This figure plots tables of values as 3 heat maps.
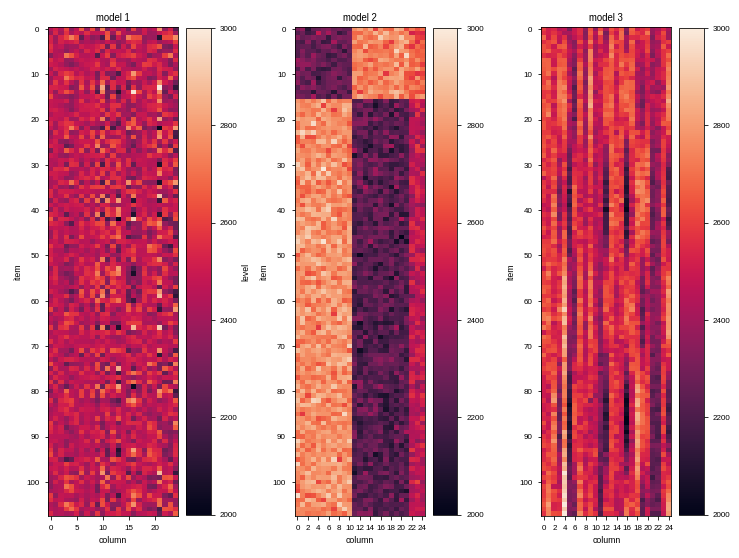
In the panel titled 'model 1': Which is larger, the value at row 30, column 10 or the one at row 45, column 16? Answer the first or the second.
the second
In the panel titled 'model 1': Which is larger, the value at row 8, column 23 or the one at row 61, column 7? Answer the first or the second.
the second
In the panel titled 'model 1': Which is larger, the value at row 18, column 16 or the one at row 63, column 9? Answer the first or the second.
the first
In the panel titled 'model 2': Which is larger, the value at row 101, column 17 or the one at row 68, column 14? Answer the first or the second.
the first
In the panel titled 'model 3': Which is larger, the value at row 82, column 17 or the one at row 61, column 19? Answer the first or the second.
the first
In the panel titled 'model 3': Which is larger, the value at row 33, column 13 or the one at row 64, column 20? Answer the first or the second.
the first
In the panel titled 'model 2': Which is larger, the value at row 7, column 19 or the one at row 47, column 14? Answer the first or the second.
the first
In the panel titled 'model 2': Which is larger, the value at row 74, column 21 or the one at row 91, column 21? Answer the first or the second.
the first
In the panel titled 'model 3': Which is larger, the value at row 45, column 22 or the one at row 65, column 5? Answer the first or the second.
the second
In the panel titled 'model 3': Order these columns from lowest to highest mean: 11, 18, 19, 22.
22, 11, 19, 18
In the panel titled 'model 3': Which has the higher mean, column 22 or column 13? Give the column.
13
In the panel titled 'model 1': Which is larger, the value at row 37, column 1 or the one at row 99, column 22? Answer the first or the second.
the second
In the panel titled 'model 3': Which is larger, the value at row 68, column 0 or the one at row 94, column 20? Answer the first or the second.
the first
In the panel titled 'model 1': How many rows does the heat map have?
108
